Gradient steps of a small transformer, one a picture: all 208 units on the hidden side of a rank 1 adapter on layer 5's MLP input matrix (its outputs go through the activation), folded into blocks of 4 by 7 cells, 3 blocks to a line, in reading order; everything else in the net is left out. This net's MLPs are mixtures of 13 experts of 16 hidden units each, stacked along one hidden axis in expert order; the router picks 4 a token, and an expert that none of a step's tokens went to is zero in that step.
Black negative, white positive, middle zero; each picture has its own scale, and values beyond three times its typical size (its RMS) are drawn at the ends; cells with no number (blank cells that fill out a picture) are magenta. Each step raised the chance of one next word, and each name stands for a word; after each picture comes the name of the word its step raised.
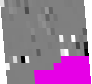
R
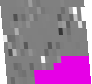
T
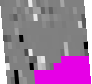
R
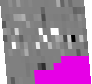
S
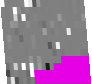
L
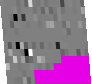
R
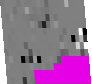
S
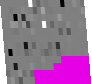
R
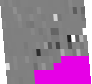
R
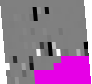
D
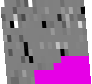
T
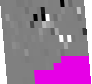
L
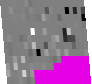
S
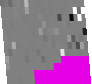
T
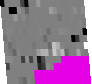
S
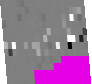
L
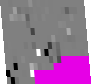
L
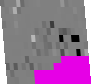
S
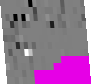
D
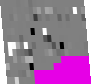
D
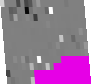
T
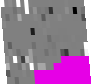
L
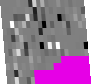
S
